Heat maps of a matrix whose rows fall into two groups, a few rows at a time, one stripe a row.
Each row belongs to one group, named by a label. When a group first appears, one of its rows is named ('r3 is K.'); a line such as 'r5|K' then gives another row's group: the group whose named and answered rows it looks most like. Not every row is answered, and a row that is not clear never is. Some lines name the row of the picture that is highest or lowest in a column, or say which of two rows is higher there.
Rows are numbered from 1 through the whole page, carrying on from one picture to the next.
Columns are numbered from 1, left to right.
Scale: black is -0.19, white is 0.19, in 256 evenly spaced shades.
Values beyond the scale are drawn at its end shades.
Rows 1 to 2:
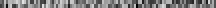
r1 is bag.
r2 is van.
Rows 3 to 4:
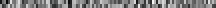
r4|bag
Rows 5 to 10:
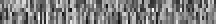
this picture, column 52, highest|9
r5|bag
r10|van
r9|van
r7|bag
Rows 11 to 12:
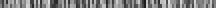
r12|bag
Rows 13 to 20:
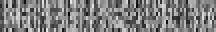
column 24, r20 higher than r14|Yes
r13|van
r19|bag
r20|van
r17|bag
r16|van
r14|van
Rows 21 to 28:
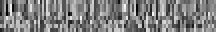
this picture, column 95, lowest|27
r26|bag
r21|van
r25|van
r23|van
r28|bag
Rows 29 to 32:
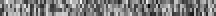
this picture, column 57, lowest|32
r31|bag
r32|bag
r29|van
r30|bag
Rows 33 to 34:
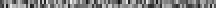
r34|bag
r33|van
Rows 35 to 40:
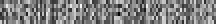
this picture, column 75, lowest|38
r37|bag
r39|bag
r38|van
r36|van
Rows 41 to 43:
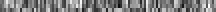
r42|van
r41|van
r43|bag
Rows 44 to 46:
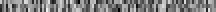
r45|van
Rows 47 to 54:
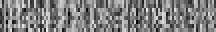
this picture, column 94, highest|54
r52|van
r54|van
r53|bag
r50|van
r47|bag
